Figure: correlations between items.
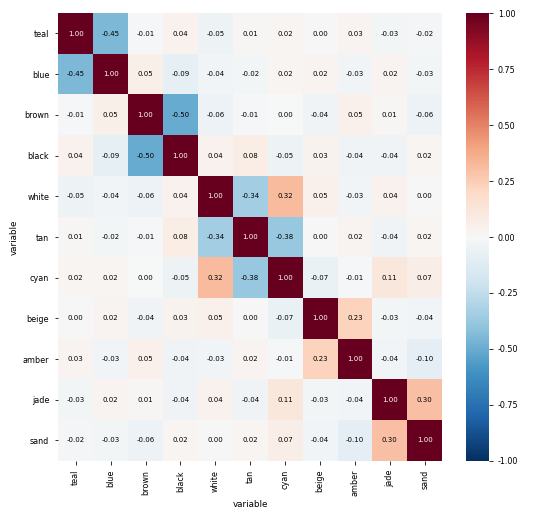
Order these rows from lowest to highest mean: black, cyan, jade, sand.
black, cyan, sand, jade
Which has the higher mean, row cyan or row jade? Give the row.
jade
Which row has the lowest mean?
tan
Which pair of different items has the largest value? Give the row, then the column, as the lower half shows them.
cyan, white
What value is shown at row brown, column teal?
-0.01
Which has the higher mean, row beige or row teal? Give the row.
beige
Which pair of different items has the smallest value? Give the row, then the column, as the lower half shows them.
black, brown
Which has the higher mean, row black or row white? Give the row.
white
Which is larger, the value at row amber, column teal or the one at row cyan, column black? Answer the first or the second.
the first
